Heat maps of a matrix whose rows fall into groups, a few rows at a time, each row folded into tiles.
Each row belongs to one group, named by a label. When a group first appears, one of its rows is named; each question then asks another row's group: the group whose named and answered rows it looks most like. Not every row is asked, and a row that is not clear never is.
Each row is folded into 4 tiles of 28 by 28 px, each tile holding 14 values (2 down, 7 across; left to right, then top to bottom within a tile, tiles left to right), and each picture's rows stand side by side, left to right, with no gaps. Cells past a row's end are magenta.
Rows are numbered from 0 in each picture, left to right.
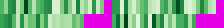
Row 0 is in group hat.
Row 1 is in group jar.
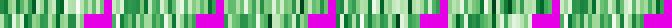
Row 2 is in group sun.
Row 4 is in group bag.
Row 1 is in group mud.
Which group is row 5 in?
mud
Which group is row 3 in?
mud
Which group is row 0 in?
bag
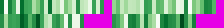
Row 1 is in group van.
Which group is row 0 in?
hat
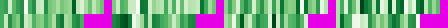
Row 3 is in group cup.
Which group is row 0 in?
mud
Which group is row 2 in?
van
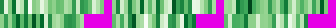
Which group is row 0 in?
van
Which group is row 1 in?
sun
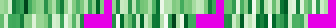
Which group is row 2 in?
van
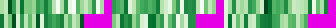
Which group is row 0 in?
hat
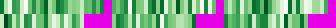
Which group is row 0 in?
bag
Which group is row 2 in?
hat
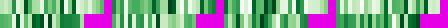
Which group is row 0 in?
van
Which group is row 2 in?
hat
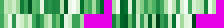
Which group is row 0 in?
cup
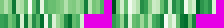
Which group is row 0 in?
van
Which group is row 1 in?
jar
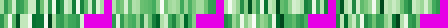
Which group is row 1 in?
sun
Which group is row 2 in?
cup
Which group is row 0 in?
van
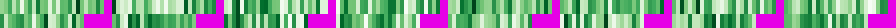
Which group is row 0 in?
sun
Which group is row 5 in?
bag
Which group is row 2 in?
hat
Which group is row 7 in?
van
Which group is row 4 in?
mud
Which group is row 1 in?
van
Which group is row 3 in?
cup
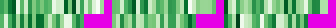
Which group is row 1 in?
mud
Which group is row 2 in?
jar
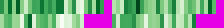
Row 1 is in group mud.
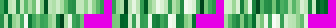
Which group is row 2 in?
bag
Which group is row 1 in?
jar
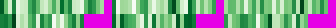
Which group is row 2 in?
sun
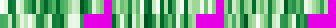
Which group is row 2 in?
sun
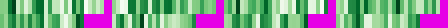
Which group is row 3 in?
mud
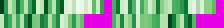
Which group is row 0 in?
bag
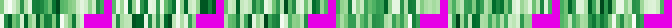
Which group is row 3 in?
hat
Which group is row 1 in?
bag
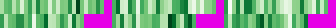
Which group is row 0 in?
sun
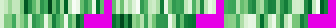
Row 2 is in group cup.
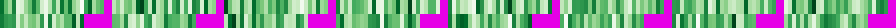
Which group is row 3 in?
van
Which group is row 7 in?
cup
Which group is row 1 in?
cup
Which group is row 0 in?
jar
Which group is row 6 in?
mud
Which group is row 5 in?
mud
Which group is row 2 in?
bag
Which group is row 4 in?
jar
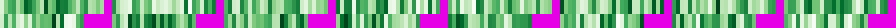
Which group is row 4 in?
jar
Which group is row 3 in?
hat
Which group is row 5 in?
jar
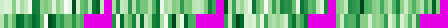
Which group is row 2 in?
jar
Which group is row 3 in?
mud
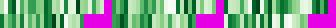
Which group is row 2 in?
bag
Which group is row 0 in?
hat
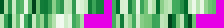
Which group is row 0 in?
bag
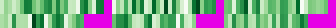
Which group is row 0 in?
cup
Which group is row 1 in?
cup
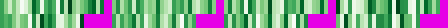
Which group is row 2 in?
sun
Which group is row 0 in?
jar
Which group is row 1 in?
sun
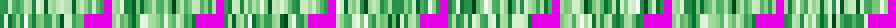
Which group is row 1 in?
mud
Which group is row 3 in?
cup
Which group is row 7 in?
van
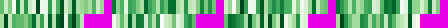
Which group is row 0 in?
van
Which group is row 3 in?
bag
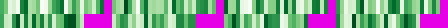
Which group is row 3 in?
van
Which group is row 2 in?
jar
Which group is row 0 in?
van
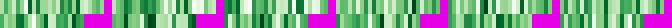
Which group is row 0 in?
sun
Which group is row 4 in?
van
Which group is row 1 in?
hat
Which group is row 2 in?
hat
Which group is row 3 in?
sun
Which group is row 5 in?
sun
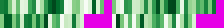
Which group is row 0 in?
bag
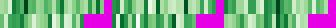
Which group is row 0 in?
mud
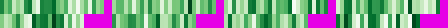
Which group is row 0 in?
cup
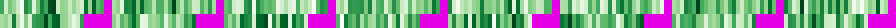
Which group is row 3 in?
mud
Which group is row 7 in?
bag
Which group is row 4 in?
van
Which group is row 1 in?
mud
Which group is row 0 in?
cup
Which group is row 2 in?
van
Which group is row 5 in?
jar
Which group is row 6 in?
mud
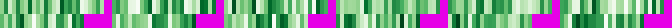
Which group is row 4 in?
bag
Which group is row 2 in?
cup
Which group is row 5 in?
van
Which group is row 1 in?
jar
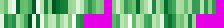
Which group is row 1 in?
cup
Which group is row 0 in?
bag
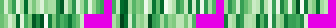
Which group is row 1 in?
hat
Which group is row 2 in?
van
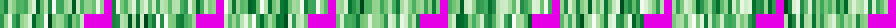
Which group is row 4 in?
hat
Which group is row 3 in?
mud
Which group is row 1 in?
van
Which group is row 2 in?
cup
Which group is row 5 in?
sun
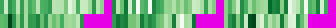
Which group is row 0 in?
hat
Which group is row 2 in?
bag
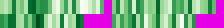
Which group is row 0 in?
hat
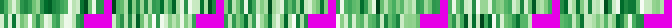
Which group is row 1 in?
bag
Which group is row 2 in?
sun
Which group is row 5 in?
sun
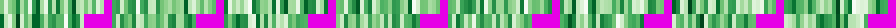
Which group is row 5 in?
jar
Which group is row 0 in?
van
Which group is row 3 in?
mud
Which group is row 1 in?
mud
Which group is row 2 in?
jar
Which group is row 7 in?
cup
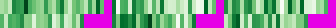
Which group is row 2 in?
hat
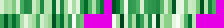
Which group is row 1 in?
bag
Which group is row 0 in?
cup
